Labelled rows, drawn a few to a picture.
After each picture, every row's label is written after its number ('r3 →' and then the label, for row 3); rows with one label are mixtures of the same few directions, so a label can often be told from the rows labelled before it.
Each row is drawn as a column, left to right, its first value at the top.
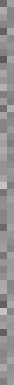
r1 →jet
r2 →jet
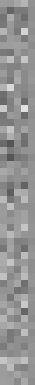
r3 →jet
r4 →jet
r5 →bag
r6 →jet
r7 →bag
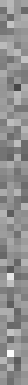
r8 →bag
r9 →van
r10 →jet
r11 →jet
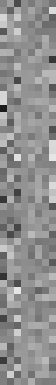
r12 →jet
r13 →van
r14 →bag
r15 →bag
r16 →van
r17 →bag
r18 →bag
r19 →jet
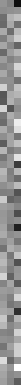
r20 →jet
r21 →jet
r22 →bag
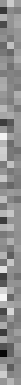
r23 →van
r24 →bag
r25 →jet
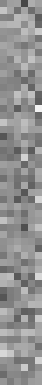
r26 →van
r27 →van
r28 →jet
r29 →bag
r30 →jet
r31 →jet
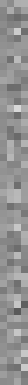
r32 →bag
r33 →jet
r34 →jet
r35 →van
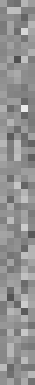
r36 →van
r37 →van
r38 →jet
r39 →jet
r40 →van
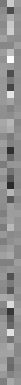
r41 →bag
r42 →jet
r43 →bag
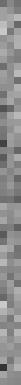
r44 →van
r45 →jet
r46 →bag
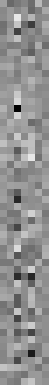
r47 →van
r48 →bag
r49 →jet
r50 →van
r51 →van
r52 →bag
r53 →bag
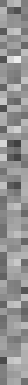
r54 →jet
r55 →jet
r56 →jet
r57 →bag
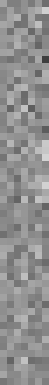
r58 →van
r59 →jet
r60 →bag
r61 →jet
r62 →jet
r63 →bag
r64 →jet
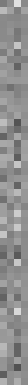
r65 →van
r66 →jet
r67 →bag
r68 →jet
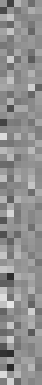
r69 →van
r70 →van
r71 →van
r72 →jet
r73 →jet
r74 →jet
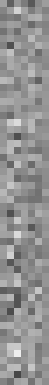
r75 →bag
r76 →bag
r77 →van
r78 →van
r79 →bag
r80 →bag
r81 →bag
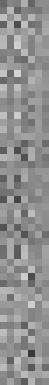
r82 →bag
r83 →bag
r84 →bag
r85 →van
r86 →van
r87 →bag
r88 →van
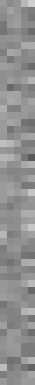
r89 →van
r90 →jet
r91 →jet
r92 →bag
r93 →bag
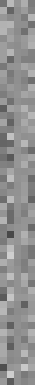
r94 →van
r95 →van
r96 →van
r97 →van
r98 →bag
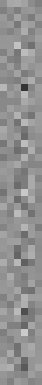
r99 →jet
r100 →van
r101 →bag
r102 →jet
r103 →bag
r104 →bag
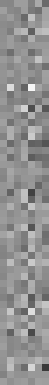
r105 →van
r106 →jet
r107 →jet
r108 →jet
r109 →jet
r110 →jet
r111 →van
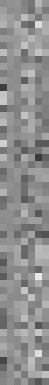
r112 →jet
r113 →jet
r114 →van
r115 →bag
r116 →bag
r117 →van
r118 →van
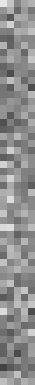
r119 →bag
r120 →bag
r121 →van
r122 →bag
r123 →jet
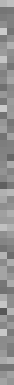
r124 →jet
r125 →bag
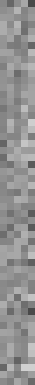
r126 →van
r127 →bag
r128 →bag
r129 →van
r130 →bag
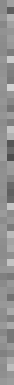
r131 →van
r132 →jet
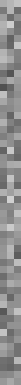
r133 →jet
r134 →bag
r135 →bag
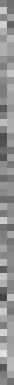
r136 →van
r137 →bag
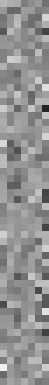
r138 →van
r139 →jet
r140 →jet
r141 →van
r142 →jet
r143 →bag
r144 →jet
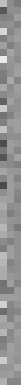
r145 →jet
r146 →bag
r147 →bag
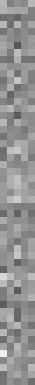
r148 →van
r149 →jet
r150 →bag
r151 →jet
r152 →van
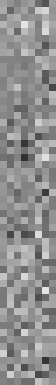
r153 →van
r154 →van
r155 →jet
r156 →van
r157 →van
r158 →van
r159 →bag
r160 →jet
